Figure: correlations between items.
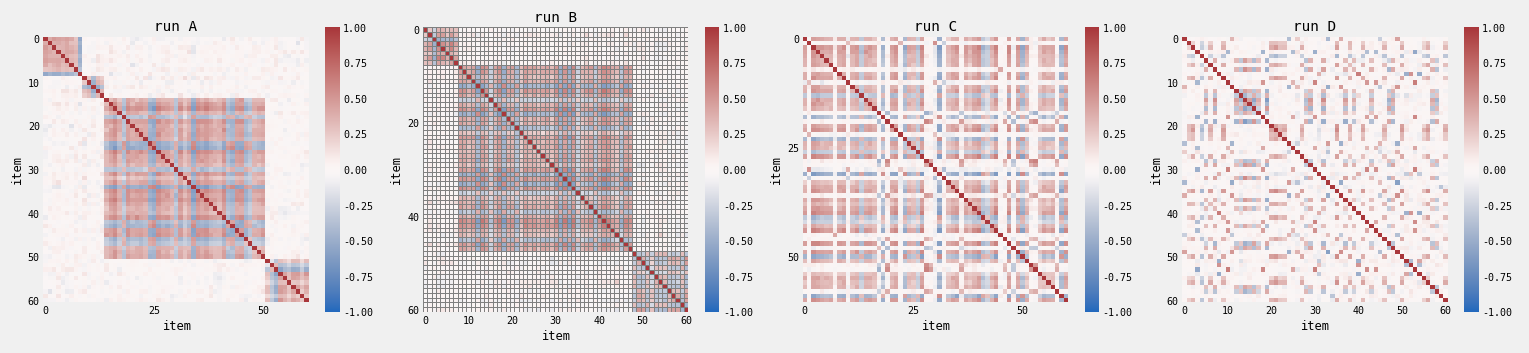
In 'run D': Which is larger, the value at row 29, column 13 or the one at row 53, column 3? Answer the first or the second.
the first
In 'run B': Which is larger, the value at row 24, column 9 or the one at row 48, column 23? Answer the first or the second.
the first
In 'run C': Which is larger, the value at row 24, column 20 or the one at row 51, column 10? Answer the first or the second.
the first
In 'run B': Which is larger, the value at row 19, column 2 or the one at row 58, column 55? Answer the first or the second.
the first
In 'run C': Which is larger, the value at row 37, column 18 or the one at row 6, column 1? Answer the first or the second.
the second
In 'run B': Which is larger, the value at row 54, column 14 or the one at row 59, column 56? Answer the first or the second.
the first
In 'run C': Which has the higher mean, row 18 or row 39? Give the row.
39
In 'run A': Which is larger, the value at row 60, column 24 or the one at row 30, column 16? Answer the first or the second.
the first
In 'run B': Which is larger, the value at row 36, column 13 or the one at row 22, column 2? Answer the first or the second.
the first
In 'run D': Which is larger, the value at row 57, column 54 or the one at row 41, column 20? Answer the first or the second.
the second
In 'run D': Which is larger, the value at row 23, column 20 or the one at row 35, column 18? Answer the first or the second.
the first
